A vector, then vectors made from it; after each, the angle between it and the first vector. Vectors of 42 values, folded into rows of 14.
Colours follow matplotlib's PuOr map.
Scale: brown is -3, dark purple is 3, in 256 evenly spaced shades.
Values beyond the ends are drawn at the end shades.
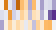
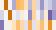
nearly parallel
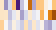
nearly opposite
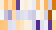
partly opposed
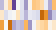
orthogonal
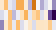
nearly parallel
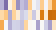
nearly opposite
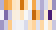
partly aligned
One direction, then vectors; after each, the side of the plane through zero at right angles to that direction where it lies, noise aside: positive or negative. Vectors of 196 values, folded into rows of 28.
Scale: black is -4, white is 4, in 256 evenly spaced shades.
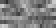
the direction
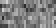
negative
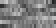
negative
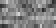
negative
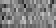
negative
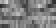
negative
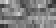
negative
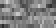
negative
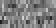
positive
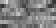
negative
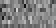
negative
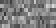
positive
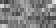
positive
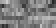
negative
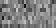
negative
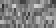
negative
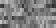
negative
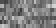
positive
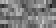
negative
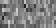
negative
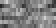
negative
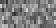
positive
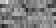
negative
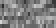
negative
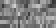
negative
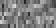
negative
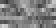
positive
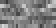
positive
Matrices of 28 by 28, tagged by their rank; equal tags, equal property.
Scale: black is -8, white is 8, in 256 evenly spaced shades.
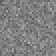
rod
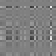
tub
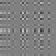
tub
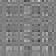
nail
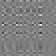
nail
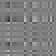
tub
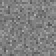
rod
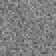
rod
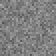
rod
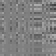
nail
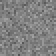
rod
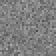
rod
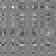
nail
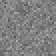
rod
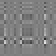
tub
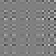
tub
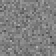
rod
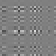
tub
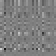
nail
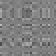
nail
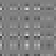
tub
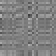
nail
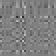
nail
